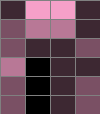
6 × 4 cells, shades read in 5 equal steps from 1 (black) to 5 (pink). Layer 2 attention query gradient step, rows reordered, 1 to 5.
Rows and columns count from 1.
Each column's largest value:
4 5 5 3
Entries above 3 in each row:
2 2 0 1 0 0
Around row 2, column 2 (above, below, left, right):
5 2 3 4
